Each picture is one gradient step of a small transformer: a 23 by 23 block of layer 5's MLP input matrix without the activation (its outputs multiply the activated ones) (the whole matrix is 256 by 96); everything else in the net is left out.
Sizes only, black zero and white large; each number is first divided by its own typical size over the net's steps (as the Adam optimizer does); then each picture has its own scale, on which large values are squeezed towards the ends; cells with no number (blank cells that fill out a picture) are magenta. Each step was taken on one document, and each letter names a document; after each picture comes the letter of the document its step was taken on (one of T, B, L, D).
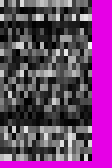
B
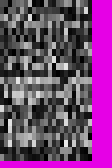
B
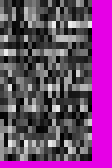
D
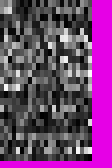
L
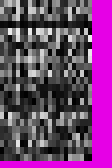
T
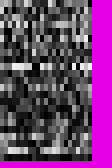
D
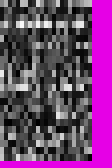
D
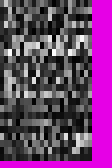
L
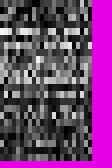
T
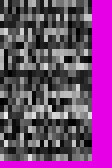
B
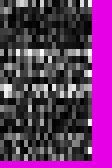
L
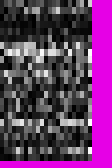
L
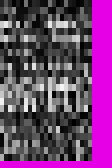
D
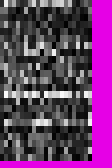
L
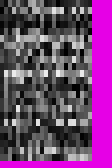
T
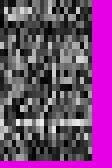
B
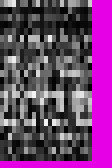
T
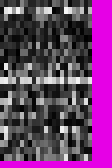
B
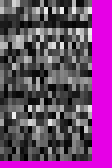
T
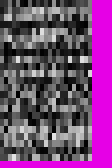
T
